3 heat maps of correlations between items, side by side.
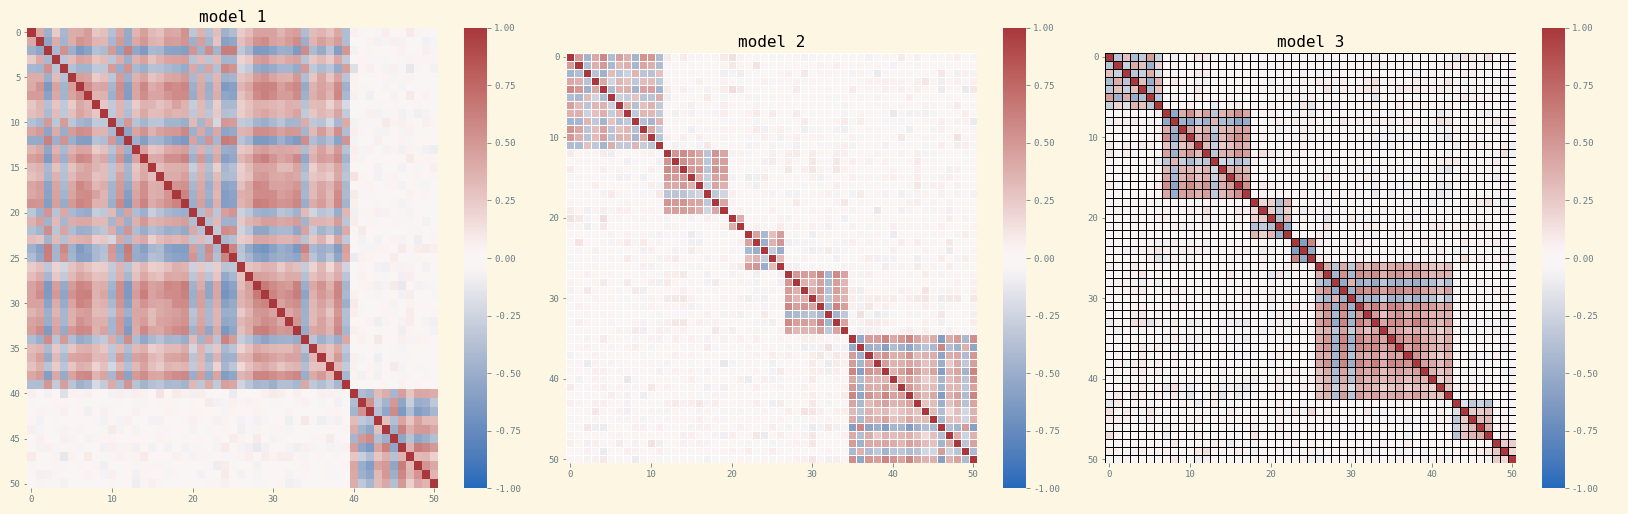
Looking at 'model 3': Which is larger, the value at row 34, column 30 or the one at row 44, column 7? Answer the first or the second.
the second
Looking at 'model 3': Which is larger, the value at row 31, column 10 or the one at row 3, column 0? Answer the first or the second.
the first
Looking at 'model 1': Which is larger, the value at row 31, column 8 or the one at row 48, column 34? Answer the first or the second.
the first
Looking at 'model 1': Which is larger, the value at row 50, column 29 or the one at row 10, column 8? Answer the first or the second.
the first
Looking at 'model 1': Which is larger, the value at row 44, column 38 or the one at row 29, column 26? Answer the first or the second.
the second
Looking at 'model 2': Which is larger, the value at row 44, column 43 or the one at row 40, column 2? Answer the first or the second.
the first
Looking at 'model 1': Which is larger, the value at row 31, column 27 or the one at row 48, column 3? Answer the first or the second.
the first
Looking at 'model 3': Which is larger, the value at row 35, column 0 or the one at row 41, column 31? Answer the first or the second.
the second
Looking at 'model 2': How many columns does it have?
51
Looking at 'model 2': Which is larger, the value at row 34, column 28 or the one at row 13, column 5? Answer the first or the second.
the first
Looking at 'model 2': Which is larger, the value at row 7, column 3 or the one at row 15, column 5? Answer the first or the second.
the first
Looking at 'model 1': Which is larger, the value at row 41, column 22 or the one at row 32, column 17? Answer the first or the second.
the second
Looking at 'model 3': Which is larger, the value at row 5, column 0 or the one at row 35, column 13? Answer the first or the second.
the first
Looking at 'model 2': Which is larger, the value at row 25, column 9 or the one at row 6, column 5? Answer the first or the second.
the first
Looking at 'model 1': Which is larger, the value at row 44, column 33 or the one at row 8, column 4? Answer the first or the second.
the first
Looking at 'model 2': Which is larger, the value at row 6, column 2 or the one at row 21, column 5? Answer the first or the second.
the second
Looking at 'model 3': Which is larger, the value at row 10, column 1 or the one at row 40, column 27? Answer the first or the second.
the second
